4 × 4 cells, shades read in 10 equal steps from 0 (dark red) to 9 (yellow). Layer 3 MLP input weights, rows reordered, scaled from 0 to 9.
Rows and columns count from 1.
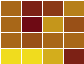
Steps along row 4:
same down down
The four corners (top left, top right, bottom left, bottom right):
4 5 9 1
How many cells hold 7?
1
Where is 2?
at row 1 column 3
